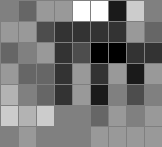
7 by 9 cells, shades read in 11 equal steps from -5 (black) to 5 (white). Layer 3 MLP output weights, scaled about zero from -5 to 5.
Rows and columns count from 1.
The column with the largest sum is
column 1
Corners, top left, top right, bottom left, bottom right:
0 0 0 1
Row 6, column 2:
2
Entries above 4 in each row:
2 0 0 0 0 0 0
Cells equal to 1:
18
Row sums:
10 -12 -21 -8 -7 9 5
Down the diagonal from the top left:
0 1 1 -3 1 -1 1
